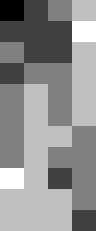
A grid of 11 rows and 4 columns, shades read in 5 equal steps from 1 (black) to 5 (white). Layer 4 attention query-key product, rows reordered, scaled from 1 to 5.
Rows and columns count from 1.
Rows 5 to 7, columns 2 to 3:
4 3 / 4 3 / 4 4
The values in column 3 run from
2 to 4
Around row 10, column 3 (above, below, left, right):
2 4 4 3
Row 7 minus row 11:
-1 0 0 1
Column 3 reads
3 2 2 3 3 3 4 3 2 4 4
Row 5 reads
3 4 3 4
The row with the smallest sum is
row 1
